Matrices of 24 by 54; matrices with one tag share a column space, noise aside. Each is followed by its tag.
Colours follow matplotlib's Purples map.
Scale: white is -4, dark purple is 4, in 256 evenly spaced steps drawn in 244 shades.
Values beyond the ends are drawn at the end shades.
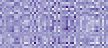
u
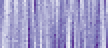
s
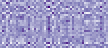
u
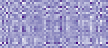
u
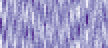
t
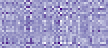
u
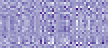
u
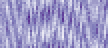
t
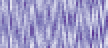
t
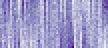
s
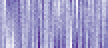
s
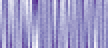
s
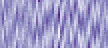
t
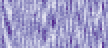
t
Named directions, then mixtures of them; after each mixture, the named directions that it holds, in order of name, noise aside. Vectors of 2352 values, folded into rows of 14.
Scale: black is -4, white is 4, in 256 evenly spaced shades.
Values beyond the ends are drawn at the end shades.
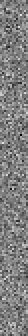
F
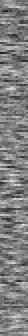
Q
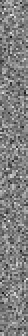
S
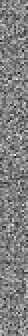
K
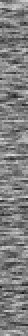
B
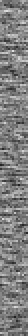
Q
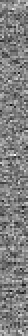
B, K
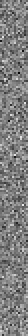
K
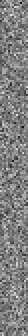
S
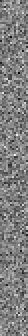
K, S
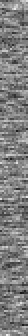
B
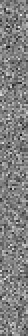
F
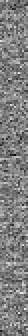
B, K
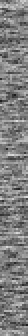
B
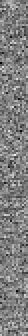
K, Q, S
